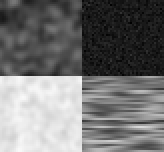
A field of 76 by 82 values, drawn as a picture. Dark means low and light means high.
It is made of 2 by 2 panels. Panel 1,1: low, blotchy. Panel 1,2: very low, fine-grained, faint in contrast. Panel 2,1: very high, blotchy, faint in contrast. Panel 2,2: middling, streaked across, strong in contrast.
